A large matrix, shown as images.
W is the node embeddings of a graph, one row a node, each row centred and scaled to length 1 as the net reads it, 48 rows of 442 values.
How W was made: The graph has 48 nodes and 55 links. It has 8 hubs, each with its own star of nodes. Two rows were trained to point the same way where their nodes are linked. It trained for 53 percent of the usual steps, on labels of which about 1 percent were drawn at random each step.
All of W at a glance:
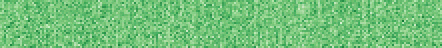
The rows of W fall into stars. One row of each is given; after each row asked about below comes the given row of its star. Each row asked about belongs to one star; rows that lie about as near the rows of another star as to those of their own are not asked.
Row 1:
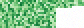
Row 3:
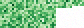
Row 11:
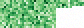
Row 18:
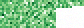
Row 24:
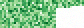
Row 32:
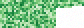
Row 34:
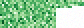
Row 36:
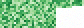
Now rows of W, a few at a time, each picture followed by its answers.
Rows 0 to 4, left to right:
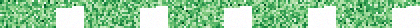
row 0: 18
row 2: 24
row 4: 11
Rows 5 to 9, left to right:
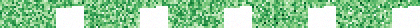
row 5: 24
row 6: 24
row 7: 11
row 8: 11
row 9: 34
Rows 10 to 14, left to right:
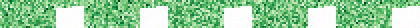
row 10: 1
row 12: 24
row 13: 3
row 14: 24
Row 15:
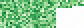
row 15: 18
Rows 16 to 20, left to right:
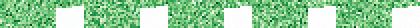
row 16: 36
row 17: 24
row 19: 34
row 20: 32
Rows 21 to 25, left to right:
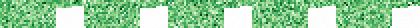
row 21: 36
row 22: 34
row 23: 18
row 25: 32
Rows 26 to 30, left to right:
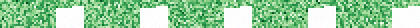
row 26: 1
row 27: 1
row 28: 11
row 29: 34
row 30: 1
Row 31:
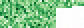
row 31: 34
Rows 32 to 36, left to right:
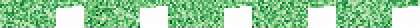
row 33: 24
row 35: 36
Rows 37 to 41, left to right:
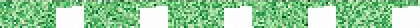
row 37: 36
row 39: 18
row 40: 32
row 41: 36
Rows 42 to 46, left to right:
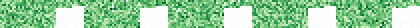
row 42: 11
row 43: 36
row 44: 34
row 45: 34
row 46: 11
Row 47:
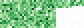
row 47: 11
